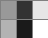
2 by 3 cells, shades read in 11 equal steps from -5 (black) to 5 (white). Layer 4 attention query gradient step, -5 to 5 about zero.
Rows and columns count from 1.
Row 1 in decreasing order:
4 1 -3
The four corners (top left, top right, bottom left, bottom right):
1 4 2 5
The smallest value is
-4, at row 2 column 2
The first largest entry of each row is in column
3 3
